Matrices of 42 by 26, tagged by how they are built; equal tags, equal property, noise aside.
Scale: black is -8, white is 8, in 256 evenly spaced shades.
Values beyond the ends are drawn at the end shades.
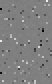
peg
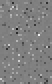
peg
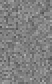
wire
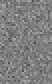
wire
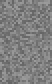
wire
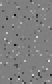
peg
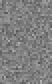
wire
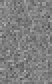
wire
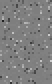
peg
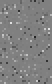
peg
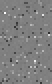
peg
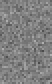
wire
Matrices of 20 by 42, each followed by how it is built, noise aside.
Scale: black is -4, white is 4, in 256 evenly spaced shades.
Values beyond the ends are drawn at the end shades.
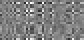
low rank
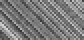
Toeplitz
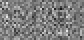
low rank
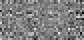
low rank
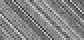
Toeplitz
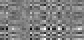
low rank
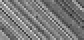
Toeplitz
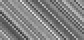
Toeplitz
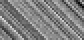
Toeplitz
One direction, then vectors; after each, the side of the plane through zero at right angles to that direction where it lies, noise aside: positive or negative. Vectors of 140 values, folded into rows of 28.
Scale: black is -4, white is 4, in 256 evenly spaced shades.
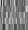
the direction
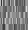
positive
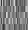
positive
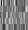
positive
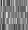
positive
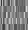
positive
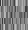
negative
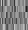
negative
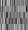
negative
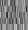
negative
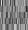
negative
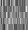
positive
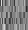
negative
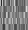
positive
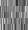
positive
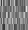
positive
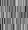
negative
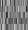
negative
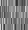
positive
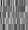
positive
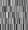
positive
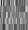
positive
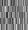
negative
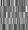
positive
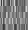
positive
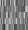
positive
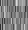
negative
